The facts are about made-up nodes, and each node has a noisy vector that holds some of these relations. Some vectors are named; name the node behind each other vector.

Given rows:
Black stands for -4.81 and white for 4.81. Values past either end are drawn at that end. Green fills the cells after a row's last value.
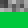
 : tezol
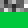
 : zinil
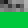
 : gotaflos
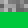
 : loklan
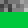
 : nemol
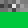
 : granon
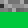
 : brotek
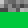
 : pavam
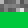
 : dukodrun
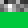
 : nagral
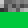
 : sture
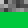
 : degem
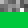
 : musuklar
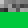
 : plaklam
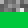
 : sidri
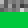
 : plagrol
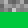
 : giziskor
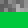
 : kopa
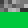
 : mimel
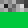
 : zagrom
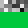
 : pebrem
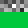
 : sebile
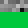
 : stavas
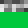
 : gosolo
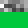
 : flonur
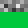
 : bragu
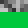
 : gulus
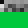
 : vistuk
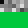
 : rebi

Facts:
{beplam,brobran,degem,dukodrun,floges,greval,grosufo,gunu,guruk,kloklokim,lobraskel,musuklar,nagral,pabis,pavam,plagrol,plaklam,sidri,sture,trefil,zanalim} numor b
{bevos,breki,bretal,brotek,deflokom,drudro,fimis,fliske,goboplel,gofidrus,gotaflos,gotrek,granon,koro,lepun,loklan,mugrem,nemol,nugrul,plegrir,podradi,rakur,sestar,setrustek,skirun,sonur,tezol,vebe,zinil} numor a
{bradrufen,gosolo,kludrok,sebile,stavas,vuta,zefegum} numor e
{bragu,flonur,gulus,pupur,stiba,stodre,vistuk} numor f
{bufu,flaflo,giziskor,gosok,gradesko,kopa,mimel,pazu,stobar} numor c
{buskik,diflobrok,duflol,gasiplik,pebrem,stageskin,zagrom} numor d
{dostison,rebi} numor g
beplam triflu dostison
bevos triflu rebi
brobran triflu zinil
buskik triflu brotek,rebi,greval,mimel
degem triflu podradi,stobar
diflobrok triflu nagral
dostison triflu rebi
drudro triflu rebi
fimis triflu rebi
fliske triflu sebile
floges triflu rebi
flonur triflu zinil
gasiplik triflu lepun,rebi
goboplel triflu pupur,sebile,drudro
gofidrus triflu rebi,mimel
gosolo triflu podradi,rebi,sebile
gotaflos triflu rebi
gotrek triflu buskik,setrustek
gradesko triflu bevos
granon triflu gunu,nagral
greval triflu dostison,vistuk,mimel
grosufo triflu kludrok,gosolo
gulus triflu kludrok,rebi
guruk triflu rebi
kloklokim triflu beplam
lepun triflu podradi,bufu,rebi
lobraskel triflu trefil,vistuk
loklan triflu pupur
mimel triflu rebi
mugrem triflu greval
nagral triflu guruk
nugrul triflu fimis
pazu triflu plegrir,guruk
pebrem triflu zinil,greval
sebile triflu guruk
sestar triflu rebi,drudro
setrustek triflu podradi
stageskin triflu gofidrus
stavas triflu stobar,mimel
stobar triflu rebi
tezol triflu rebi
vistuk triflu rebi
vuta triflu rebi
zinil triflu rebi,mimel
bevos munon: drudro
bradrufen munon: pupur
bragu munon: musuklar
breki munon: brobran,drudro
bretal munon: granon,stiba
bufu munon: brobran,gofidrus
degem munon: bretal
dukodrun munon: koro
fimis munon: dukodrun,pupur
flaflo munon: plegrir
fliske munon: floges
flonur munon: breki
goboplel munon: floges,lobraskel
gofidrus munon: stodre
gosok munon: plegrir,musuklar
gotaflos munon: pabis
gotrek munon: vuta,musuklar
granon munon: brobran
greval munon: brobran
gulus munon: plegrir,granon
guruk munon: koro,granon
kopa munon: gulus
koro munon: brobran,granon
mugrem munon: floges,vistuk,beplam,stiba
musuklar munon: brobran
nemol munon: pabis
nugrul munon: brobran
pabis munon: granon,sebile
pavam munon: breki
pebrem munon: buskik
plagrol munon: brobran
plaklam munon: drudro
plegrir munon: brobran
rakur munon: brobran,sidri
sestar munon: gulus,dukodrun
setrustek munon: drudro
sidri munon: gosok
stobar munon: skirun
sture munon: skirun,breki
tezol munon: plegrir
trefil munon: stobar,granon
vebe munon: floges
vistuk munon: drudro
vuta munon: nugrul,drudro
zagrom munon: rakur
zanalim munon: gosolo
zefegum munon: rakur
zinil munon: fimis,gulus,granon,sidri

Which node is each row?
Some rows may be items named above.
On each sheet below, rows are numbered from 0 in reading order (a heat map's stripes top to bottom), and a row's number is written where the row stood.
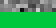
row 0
stavas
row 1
gofidrus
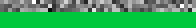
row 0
breki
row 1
buskik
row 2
vebe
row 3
drudro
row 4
gulus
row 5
pabis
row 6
sebile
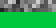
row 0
mugrem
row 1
vebe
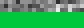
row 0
gotrek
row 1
koro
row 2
gosolo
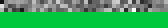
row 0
vistuk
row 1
kludrok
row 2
gunu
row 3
trefil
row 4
brobran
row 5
stobar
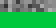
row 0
gotrek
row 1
koro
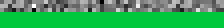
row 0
stiba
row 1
floges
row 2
stobar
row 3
setrustek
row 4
zinil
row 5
nugrul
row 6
stiba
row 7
lepun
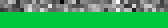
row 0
mugrem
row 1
gasiplik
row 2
guruk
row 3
pazu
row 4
pebrem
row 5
kloklokim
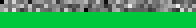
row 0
dostison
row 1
vuta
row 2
bevos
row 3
greval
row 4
stodre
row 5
bretal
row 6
zanalim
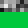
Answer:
beplam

